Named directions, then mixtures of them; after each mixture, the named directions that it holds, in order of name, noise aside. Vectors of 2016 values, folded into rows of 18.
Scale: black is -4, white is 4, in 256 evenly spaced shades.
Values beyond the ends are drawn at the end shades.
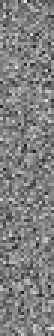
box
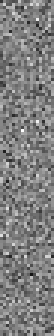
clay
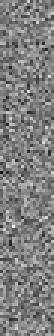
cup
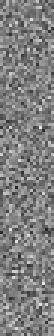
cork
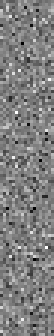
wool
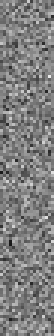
cup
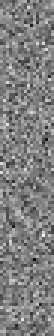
cup, wool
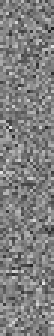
cork, cup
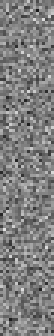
cup, wool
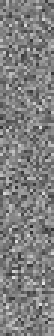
cork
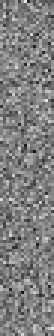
box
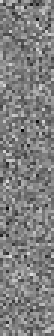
clay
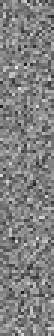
box, cork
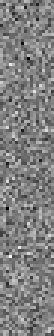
clay, wool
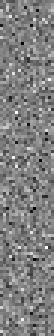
wool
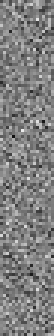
clay, cork
